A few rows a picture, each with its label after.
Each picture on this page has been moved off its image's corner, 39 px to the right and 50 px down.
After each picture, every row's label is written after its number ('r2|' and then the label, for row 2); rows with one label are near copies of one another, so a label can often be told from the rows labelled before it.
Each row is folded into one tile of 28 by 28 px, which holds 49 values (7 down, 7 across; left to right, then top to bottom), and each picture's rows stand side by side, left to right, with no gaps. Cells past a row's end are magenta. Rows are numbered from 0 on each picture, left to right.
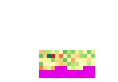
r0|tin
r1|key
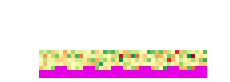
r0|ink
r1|tin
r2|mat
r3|tin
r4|ink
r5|tin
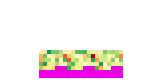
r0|mat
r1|mat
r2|mat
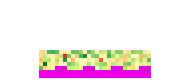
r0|mat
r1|key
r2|key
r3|mat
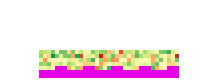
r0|key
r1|tin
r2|ink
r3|key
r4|mat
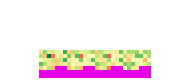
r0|tin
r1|tin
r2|tin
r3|key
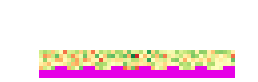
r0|ink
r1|ink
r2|key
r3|tin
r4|tin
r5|key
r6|mat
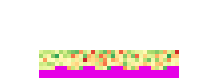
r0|key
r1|ink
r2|ink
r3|tin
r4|ink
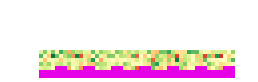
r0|key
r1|tin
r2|key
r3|tin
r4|mat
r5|mat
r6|tin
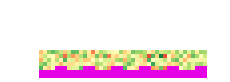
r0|mat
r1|ink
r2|tin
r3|mat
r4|tin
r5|key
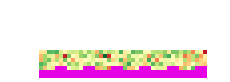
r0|mat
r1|key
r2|tin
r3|mat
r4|key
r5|ink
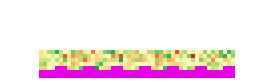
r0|mat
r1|ink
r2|mat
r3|ink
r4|ink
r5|tin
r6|key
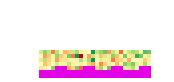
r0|ink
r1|tin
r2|ink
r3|key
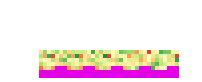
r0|tin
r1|tin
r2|tin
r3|ink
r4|mat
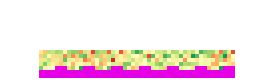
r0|mat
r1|ink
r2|ink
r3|mat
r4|key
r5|key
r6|ink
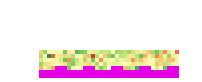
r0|tin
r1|mat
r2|key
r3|ink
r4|ink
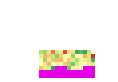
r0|ink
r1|mat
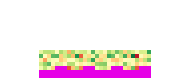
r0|key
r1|tin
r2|key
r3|tin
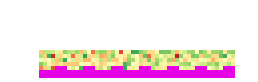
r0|tin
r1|ink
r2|ink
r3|mat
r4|mat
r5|key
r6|key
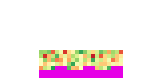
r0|ink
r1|mat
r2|ink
